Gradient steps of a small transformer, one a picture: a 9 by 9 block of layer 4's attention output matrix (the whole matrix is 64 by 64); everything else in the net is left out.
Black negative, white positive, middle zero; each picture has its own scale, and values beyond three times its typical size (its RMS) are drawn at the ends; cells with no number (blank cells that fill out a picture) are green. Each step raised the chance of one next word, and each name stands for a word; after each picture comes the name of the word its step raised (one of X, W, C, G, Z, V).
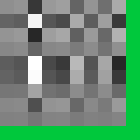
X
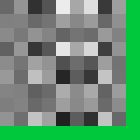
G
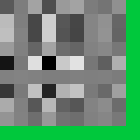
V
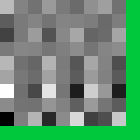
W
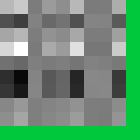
W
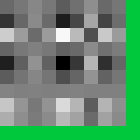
X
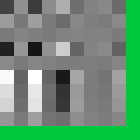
W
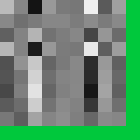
W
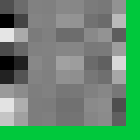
X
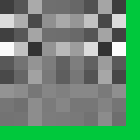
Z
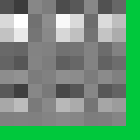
V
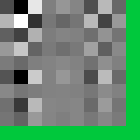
Z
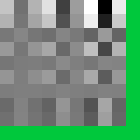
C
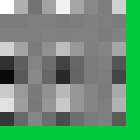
G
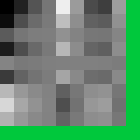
C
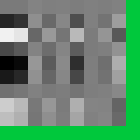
X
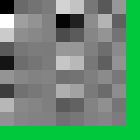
V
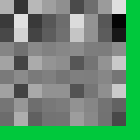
V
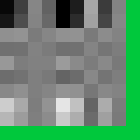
C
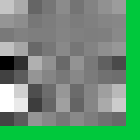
G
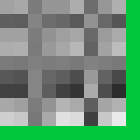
W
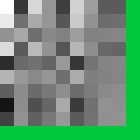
C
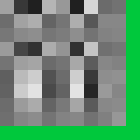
W
